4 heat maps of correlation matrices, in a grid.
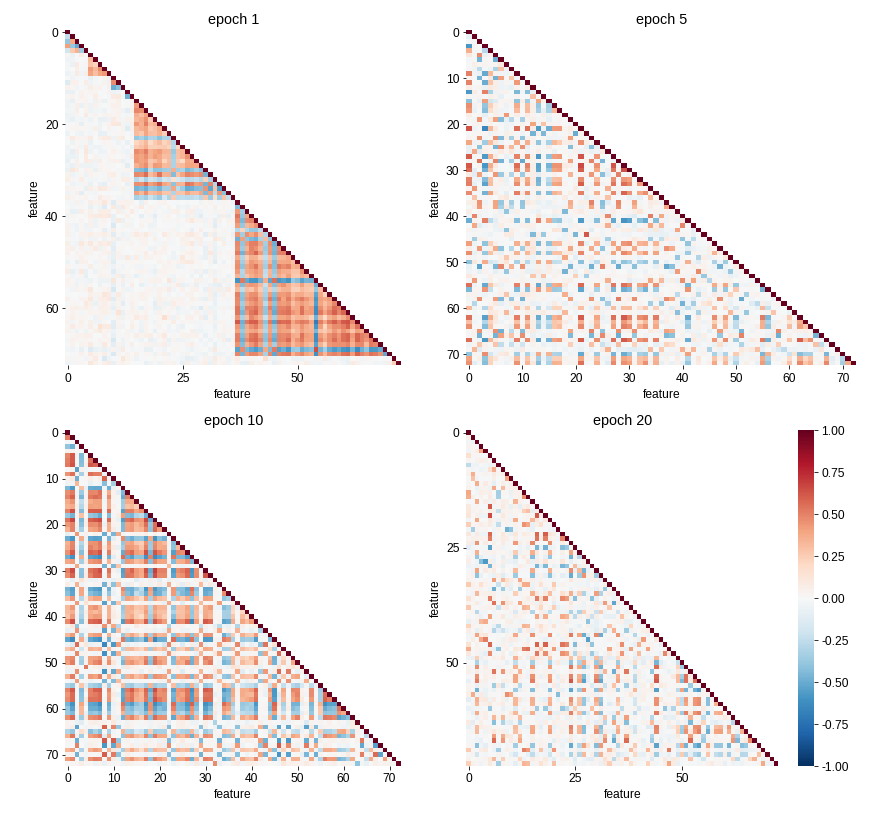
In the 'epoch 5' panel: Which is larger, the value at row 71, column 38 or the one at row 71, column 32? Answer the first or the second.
the second
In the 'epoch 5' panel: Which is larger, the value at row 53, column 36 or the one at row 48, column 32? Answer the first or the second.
the second
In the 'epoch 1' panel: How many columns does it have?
73
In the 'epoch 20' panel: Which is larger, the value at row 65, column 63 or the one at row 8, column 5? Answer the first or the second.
the second
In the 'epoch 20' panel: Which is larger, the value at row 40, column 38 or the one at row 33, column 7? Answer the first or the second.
the first
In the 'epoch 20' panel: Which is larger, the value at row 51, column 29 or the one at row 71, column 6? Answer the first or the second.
the second
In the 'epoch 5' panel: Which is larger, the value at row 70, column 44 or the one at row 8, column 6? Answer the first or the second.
the second
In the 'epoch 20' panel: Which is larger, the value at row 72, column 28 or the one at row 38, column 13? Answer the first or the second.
the second
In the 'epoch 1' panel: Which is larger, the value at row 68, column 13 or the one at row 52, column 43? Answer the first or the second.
the first
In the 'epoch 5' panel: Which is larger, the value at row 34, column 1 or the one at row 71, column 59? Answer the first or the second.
the first
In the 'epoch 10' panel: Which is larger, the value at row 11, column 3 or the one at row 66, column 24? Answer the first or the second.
the second
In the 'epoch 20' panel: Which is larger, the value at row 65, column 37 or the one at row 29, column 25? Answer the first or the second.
the second
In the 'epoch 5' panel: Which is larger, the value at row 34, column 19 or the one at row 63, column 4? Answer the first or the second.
the second
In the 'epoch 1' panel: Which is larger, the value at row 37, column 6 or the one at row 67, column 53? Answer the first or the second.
the second
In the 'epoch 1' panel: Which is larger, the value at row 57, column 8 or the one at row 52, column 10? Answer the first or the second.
the first
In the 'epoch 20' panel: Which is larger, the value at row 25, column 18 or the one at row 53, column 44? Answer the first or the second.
the second
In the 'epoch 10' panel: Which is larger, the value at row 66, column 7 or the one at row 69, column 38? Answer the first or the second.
the first
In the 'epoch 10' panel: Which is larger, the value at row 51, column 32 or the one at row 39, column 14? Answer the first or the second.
the second
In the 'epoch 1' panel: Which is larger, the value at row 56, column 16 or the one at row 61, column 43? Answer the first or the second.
the first
